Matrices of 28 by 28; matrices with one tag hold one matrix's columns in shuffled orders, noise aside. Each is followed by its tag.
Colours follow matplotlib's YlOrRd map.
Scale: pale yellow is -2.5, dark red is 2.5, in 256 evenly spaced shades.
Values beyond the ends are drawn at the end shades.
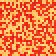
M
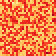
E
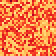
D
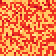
M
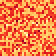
D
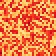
D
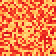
D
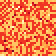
M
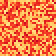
M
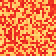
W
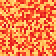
D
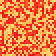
W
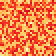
M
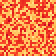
W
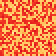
E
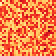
D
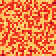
M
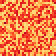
D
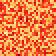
E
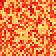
W
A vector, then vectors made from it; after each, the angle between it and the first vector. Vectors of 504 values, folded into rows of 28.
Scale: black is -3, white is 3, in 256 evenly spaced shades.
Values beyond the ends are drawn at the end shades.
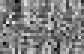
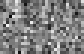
nearly opposite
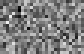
partly aligned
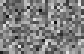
partly aligned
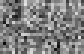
nearly parallel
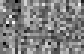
nearly parallel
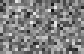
partly opposed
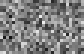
partly opposed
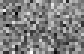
partly aligned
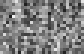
nearly opposite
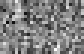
nearly opposite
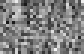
nearly opposite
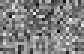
partly opposed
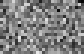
orthogonal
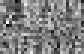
nearly parallel
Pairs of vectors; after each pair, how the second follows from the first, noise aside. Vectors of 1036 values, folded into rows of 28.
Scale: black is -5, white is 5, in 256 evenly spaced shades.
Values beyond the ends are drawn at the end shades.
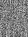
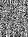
scaled up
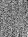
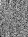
reversed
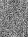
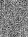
reversed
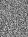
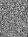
reversed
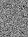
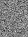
reversed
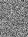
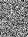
scaled up
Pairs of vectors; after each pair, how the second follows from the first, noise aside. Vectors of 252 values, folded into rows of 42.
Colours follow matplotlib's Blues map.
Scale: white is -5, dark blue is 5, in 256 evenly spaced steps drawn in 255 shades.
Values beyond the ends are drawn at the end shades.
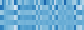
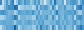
negated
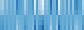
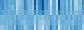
negated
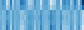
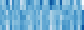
negated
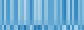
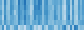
negated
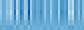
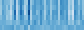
copied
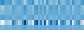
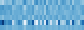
negated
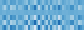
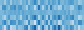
negated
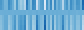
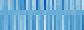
negated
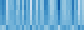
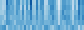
negated
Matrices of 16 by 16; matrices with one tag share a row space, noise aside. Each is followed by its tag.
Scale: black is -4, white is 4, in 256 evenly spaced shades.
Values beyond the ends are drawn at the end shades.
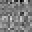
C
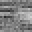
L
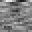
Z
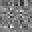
C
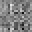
C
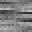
L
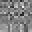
C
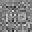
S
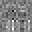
S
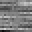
L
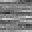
L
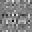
S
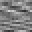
Z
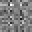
C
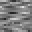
Z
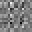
C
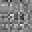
C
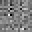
C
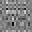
S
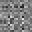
C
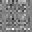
S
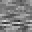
Z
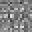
C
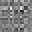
C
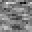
Z
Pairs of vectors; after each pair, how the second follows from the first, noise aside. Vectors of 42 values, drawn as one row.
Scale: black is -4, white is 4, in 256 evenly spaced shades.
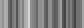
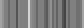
partly zeroed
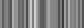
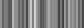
copied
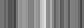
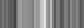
copied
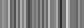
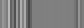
partly zeroed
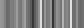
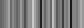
negated
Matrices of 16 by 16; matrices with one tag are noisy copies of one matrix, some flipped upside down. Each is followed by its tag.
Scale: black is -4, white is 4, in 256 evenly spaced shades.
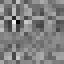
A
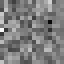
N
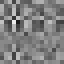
A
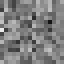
N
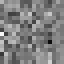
N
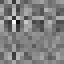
A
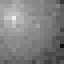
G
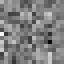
N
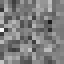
N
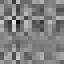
A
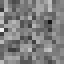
N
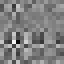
A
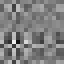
A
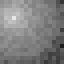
G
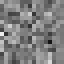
N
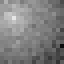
G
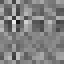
A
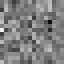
N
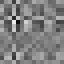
A
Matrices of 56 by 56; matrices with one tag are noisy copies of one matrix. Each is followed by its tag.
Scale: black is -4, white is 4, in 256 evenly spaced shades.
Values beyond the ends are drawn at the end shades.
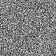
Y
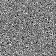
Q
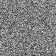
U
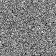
U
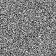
Y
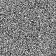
Y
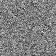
U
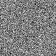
Y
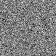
U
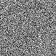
Y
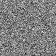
U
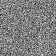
Y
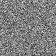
U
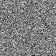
U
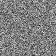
U
